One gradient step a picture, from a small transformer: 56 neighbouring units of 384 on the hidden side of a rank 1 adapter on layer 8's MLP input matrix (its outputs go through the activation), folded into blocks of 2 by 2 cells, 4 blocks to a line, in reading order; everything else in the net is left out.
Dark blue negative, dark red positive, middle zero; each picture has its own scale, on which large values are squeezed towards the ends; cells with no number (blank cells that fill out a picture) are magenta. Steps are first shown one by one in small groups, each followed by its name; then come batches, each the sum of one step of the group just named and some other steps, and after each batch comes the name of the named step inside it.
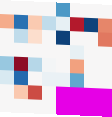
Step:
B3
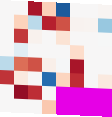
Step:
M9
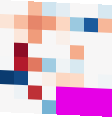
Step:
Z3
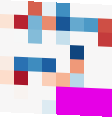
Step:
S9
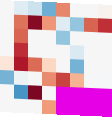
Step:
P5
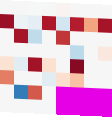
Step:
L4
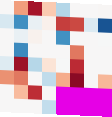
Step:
M9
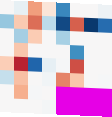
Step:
Z3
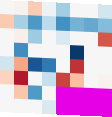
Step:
S9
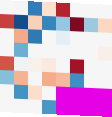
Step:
L4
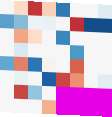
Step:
M9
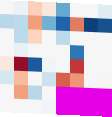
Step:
Z3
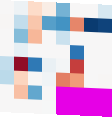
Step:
Z3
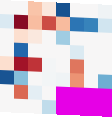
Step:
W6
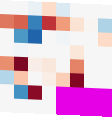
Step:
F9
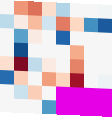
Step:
W6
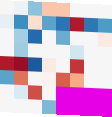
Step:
F9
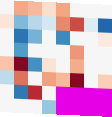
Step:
F9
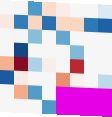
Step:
W6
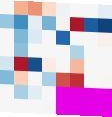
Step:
F9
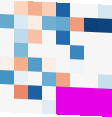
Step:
W6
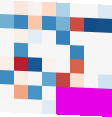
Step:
W6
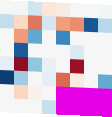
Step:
W6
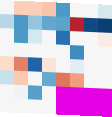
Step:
F9
